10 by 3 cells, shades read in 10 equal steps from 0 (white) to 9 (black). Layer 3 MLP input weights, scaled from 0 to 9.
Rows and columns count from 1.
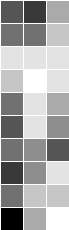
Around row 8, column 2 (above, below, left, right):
4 2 7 1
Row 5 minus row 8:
-2 -3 2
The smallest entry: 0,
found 2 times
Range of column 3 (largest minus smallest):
6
